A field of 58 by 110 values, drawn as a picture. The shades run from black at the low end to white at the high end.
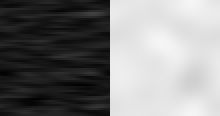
It is made of 1 by 2 panels. Panel 1,1: very low, streaked across, faint in contrast. Panel 1,2: very high, smooth, faint in contrast.
